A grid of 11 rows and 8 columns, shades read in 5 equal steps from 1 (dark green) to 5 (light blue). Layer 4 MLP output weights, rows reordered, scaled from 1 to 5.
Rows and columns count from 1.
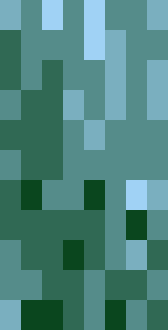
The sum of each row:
30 26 24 25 22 22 22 17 19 20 17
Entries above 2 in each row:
8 7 6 6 5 6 5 2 3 4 3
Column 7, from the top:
3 3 3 3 3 3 5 1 4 2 3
